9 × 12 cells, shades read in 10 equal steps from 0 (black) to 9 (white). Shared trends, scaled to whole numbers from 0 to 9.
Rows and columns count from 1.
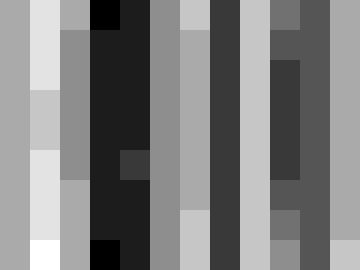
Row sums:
55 53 52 51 51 53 54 56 58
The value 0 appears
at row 1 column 4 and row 9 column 4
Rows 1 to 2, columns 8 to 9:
2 7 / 2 7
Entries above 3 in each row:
8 7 7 7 7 7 7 8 8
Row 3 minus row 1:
0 0 -1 1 0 0 -1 0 0 -2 0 0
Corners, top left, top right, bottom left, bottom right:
6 6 6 7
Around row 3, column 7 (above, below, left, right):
6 6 5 2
